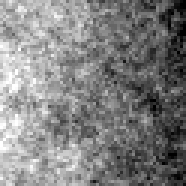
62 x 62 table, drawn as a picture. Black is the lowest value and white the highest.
No single row or column stands out from its neighbours. Values rise toward the left. The texture is blotchy. There are no regular stripes.
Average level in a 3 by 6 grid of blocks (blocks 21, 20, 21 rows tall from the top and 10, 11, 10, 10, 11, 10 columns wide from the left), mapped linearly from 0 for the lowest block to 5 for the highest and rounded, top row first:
443210 | 543210 | 543210
